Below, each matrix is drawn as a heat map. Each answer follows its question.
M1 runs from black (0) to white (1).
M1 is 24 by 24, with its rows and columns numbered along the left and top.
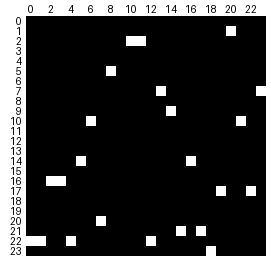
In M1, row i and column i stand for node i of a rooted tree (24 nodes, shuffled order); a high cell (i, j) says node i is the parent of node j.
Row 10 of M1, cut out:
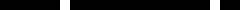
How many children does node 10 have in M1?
2
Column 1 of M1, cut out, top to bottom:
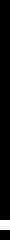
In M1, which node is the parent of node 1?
22
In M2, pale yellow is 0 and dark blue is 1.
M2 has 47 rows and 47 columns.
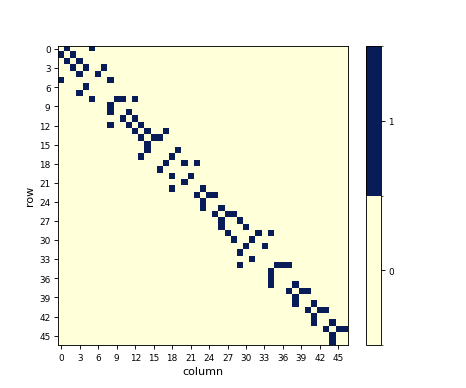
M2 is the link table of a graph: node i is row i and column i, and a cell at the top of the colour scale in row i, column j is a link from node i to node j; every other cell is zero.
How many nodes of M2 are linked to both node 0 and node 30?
0
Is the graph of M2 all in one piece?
yes
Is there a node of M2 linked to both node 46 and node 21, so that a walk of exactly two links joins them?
no
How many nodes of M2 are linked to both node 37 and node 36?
1
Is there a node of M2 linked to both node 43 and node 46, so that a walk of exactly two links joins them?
yes
